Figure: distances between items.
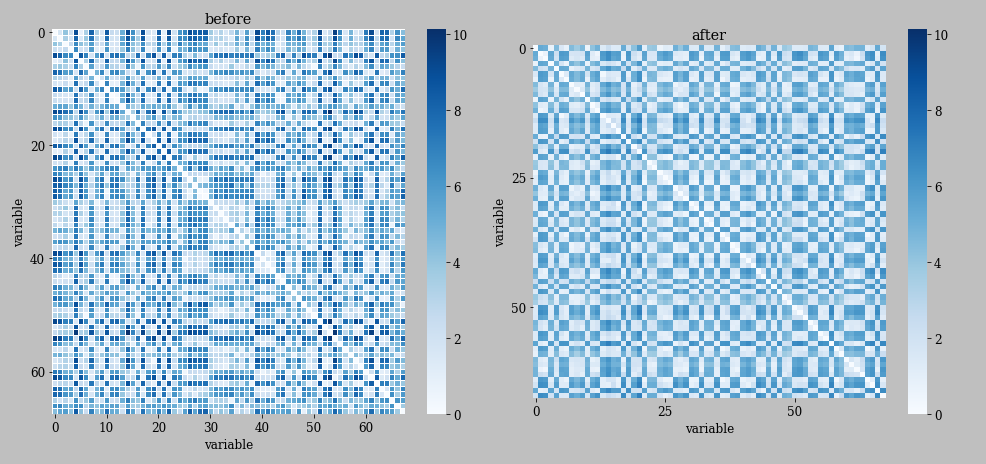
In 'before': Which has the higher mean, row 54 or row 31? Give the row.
54
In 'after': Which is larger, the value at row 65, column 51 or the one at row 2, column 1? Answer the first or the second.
the first
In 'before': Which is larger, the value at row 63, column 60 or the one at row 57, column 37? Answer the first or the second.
the second
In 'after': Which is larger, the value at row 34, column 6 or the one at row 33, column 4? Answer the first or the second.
the second
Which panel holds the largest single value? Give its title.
before
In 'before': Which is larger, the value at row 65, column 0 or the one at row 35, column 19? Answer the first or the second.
the second
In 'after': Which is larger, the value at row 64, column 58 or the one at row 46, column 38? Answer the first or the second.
the second
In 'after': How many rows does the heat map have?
68
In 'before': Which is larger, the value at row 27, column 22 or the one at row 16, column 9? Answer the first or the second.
the first
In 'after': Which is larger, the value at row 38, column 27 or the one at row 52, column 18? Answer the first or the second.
the second
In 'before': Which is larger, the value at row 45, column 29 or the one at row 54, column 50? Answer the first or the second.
the second
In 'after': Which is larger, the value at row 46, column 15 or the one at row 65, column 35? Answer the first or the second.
the second
